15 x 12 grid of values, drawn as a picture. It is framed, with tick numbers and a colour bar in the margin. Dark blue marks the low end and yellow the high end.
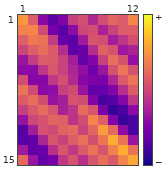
Slope: none. Grain: diagonal, down to the right. Roughest part: bottom right.
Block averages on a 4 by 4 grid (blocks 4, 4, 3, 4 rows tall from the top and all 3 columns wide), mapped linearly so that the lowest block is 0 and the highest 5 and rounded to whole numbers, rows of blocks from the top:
5 1 3 4 | 3 3 1 4 | 4 3 3 0 | 1 4 5 5
